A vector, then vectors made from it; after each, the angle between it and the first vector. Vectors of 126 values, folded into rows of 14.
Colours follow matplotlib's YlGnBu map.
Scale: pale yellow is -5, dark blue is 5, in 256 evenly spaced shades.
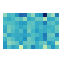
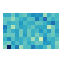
orthogonal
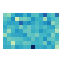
partly aligned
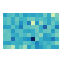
orthogonal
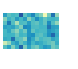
partly opposed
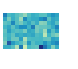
partly opposed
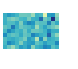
partly opposed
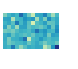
partly aligned
